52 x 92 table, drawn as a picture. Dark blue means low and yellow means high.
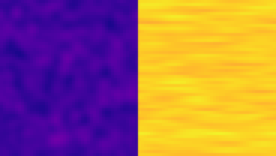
It is made of 1 by 2 panels. Panel 1,1: very low, blotchy, faint in contrast. Panel 1,2: very high, streaked across, faint in contrast.
